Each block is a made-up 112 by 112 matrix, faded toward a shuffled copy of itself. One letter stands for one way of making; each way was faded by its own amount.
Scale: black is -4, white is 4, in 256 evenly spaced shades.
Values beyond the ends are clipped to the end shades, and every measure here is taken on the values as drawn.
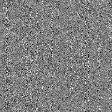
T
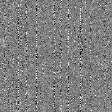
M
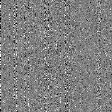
M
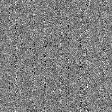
T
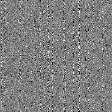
M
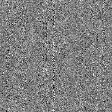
T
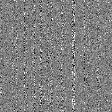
M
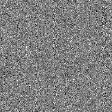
T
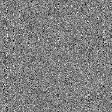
T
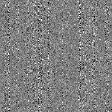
M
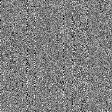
T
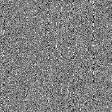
T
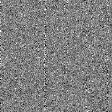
T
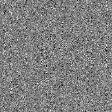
T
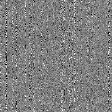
M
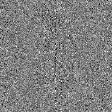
T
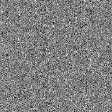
T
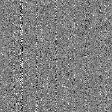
M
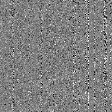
M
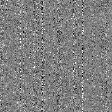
M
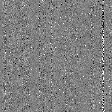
M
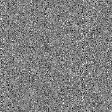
T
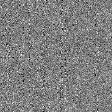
T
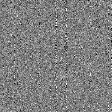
T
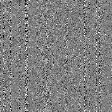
M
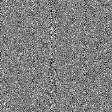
T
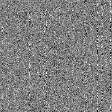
T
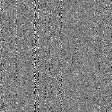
M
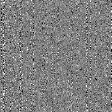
M
